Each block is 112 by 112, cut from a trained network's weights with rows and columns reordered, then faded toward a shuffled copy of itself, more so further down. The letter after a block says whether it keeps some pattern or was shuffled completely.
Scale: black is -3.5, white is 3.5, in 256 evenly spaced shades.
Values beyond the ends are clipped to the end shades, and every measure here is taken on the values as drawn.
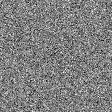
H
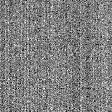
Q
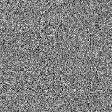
Q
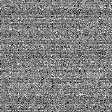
Q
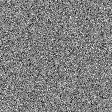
H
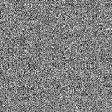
Q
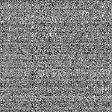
Q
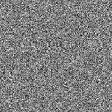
Q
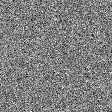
H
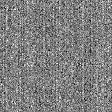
Q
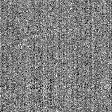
Q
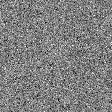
H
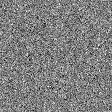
H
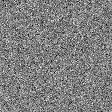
H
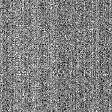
Q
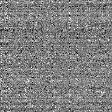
Q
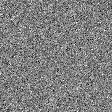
H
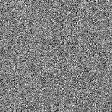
Q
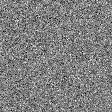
H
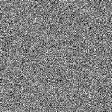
Q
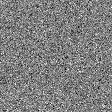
H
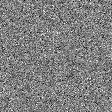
H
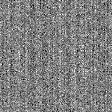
Q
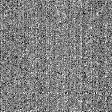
Q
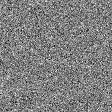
H
